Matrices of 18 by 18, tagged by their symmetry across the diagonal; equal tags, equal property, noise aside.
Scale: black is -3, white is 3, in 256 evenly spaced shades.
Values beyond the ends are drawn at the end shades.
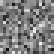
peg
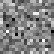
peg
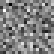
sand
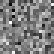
peg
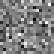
sand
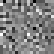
sand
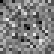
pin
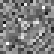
pin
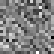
sand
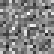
pin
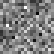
pin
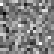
peg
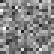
peg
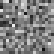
sand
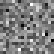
peg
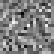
sand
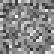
pin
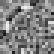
pin
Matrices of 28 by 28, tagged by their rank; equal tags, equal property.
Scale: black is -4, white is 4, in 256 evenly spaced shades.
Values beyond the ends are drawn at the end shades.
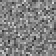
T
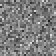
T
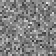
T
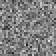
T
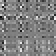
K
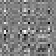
K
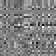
K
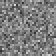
T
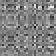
K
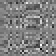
K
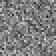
T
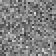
T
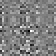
K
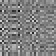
K
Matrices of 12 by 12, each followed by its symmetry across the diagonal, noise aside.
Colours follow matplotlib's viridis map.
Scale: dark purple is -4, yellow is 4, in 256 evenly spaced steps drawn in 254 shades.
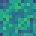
symmetric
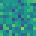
neither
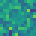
symmetric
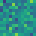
neither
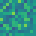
symmetric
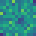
symmetric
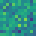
symmetric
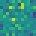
neither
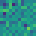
symmetric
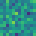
neither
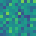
neither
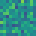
symmetric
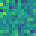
neither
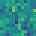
neither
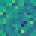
symmetric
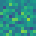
neither
